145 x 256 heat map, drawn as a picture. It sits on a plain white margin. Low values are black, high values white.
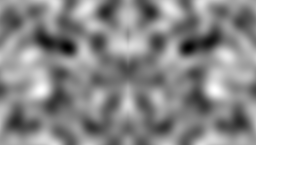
Slope: none. Mirror symmetry: left to right. Average level on the scale: 50%. Odd rows or columns: none. Grain: smooth. Lone odd cells: none. Histogram: bell-shaped.
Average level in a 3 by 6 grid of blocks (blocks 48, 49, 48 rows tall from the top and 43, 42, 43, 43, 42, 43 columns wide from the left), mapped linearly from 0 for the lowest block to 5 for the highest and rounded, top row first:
002200
511115
100001
